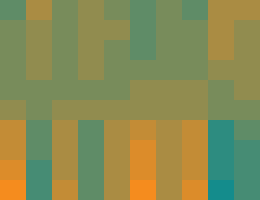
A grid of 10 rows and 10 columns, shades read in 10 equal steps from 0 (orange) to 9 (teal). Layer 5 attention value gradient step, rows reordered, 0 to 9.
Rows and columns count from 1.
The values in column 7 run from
3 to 5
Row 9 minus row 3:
-4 3 -2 2 -2 -5 -2 -3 5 3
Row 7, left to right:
2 6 3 6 3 2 3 2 8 6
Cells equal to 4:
23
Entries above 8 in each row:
0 0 0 0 0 0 0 0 0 1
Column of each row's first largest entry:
1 6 6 1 1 2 9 9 9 9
